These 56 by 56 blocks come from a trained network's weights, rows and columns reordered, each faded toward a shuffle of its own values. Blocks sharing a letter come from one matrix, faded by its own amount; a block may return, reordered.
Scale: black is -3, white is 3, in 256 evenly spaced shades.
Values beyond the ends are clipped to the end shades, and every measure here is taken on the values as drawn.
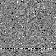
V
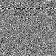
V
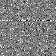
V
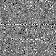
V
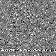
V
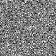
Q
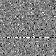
V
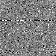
V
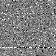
V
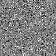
Q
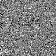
Q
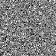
Q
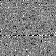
V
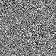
Q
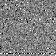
V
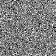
Q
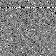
V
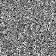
Q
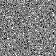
Q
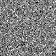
Q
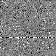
V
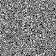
Q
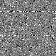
V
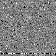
V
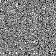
Q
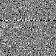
V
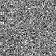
Q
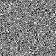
Q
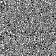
Q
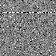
V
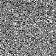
Q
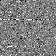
V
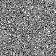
Q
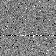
V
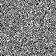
Q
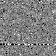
V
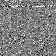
V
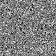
Q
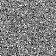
Q
